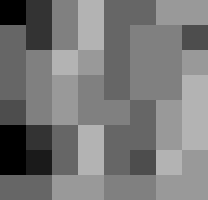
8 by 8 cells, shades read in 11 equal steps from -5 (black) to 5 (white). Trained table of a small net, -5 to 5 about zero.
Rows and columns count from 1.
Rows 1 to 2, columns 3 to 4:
0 2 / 0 2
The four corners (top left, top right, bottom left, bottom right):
-5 1 -1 1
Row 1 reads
-5 -3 0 2 -1 -1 1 1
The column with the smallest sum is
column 1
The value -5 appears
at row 1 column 1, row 6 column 1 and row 7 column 1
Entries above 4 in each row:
0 0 0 0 0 0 0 0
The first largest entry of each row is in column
4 4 3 8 8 4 4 3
